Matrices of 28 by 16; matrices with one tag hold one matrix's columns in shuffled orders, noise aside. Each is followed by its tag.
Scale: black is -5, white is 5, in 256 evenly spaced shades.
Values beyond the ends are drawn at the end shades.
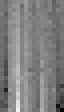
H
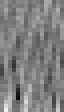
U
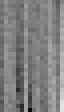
H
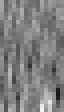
U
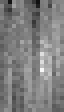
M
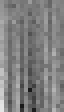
H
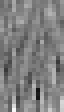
U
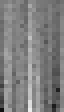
H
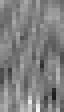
U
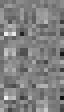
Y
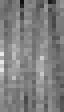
M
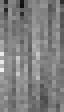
M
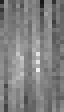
M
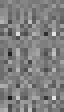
Y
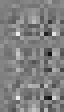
Y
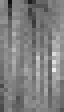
M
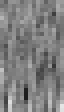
U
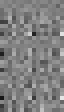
Y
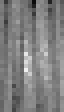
M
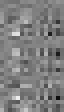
Y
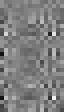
Y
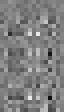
Y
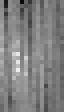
M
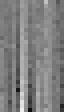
H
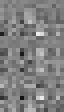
Y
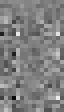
Y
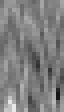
U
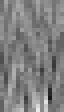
U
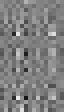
Y
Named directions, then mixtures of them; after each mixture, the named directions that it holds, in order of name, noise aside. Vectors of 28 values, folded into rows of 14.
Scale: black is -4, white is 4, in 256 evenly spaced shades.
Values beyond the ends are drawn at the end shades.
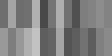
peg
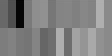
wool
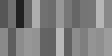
peg, wool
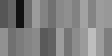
wool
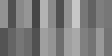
peg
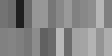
wool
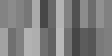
peg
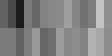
wool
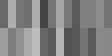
peg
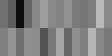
wool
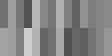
peg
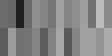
wool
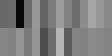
peg, wool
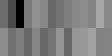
wool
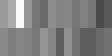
wool
